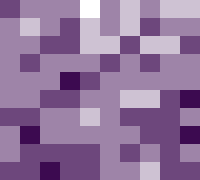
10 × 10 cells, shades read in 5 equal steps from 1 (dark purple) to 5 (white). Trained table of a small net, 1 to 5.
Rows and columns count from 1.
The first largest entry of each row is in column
5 2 5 1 1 7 5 1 1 8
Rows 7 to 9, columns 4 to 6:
3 4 3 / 3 3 3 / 2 2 3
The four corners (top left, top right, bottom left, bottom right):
2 4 2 2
